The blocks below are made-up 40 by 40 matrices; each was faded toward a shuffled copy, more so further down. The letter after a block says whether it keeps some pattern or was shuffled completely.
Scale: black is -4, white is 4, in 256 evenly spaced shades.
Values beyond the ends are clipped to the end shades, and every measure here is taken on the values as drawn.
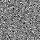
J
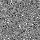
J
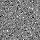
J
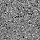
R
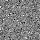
J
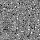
R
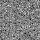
J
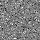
J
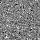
J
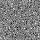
R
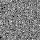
R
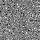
R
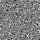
J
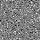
R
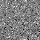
J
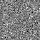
R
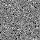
J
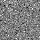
J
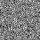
R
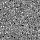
J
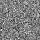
R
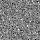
J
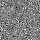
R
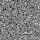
J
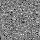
R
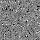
R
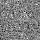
J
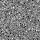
J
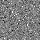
J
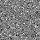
J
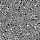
J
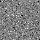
J
